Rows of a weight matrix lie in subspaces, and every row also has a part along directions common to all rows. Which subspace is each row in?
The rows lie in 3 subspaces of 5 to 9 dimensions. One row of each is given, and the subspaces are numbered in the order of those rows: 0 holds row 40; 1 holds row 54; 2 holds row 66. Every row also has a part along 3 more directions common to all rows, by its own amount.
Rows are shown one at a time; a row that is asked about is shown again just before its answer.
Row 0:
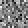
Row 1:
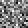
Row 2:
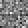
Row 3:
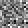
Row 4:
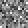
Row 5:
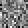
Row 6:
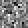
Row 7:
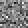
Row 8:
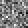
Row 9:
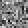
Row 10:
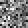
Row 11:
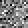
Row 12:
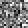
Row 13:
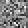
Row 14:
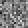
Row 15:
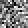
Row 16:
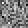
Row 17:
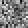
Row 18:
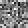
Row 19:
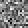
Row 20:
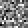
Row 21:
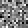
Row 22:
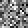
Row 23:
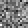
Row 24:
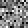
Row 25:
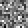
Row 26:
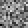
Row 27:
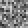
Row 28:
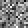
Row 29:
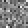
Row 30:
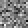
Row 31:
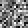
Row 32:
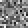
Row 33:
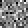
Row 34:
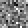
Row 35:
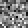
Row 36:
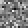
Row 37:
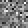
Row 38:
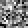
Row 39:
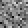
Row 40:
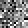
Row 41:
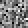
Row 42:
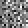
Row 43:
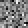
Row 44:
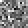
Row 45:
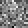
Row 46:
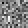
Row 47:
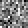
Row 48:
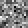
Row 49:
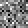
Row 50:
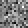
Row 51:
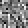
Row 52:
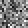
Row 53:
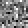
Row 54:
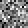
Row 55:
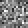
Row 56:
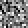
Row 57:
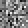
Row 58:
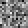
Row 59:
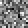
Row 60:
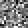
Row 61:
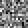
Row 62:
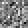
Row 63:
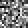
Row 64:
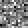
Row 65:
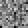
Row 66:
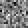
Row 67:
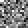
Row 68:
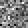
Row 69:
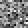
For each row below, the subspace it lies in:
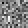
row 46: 0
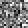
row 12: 1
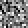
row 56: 1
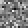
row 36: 0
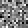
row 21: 0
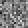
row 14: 1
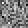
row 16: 0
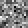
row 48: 2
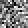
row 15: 2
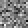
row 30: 1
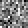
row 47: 1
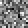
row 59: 0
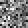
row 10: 0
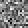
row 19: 1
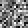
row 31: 1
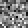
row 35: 2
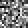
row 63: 2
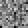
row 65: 1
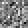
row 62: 1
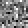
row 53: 1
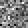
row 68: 0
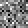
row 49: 1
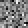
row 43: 2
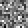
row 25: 1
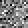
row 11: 0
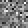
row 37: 0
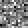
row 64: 2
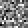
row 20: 2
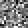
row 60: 2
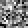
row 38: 2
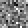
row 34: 2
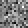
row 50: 2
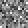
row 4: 1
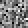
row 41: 2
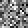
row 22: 0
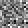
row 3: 0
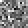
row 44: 0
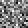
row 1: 2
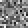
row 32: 2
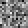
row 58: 1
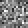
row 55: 0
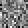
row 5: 1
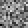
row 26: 0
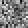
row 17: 0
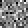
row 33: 1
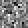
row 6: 2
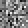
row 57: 1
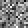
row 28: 0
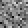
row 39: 2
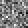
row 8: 2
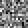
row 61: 1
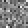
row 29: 1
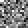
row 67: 2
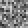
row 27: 2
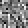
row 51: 1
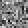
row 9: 1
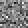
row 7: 2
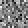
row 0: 0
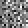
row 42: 1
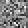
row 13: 1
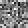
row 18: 1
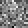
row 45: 0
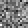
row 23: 1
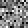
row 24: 2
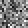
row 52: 0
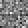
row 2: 1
